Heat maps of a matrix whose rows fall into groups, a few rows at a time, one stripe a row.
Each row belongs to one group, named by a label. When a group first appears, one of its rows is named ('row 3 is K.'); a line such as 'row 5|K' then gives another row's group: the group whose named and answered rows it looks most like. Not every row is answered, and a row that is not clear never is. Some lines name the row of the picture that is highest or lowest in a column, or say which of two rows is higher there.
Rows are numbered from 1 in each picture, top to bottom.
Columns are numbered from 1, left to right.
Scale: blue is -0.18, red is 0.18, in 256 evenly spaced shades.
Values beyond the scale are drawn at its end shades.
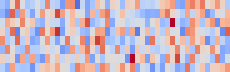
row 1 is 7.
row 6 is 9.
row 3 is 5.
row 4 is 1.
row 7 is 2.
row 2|1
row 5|7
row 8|1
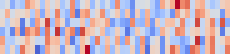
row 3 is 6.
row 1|9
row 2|9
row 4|9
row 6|5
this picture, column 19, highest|3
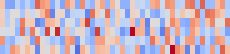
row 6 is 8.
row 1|7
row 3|5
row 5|7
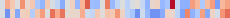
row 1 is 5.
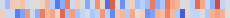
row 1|7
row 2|1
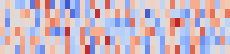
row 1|6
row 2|5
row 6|2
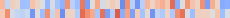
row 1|7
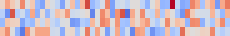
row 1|5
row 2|1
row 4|9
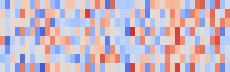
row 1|7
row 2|5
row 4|2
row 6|7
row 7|6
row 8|2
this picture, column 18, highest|2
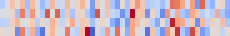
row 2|2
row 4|2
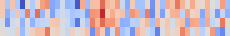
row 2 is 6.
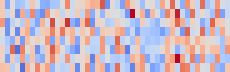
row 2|2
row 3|8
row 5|9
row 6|1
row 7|2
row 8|9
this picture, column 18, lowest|6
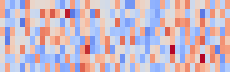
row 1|9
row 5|1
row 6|5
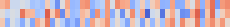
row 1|5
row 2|5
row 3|6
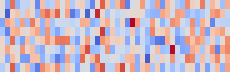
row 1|1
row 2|8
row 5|1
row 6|5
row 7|7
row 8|1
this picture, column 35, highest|6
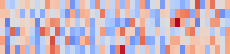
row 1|5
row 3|8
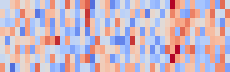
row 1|8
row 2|5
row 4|6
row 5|8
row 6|6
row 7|8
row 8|7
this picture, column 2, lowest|5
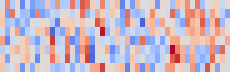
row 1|9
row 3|7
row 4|7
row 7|8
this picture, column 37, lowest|3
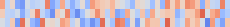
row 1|6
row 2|7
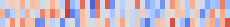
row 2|8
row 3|5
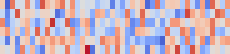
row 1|1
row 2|7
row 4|9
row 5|1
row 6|2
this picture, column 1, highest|3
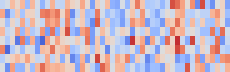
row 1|2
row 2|8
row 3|2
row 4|8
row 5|2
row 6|8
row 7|5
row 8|1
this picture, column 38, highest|8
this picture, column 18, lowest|7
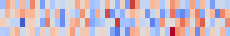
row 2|5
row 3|9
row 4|8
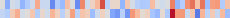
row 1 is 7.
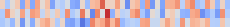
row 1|6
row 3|6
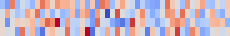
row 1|1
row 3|8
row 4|2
